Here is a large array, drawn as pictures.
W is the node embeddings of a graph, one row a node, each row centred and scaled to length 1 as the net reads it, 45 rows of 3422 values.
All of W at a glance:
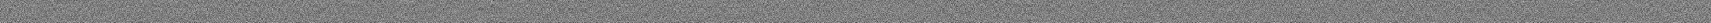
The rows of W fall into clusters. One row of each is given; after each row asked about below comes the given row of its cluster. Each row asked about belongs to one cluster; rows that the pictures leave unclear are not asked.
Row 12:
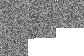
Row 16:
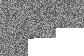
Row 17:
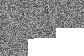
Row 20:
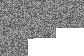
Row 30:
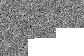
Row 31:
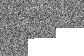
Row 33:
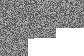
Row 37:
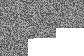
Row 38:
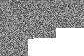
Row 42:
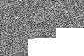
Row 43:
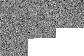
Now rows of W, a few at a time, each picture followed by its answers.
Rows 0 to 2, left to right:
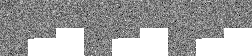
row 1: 33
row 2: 17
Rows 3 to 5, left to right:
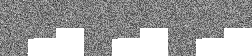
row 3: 37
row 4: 37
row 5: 31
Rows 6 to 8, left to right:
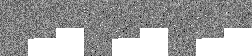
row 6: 38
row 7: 33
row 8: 43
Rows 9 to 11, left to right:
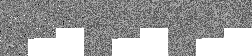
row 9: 30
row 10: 20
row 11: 43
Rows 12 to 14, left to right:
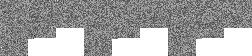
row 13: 20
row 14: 42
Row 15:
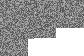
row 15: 33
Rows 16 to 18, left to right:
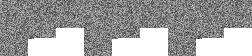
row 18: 16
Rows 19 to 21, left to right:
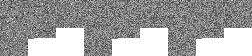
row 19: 17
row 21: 17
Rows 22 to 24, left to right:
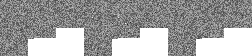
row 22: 30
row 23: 37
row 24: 16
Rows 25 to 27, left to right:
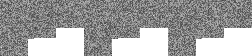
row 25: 12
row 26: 30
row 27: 43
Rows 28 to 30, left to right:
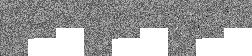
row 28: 42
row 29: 31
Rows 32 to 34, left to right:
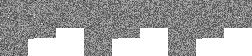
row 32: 37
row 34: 33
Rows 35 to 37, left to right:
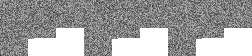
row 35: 42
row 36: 38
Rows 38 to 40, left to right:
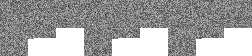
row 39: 31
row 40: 20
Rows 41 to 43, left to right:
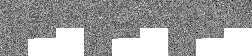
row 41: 12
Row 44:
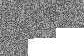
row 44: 16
